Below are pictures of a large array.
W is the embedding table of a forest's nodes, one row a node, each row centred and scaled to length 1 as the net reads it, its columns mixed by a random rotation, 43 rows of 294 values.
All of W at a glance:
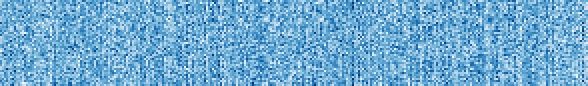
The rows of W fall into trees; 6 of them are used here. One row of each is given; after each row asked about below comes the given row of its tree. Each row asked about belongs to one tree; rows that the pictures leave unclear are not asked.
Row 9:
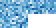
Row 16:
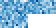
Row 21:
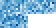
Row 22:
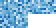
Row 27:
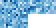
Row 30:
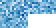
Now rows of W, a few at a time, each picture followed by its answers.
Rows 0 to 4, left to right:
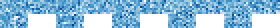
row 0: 9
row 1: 21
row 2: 22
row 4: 30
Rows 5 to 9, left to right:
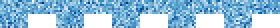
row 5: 22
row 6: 30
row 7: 27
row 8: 21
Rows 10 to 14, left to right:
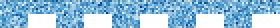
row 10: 9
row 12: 22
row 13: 30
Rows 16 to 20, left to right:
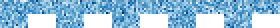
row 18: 21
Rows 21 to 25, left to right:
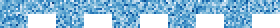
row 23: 16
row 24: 27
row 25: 21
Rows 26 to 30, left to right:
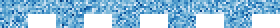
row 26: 16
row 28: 30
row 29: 21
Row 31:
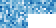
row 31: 30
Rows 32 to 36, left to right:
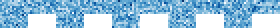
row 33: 30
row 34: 21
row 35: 30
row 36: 27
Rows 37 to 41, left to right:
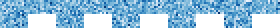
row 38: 30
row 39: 16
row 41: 16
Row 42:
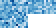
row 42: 16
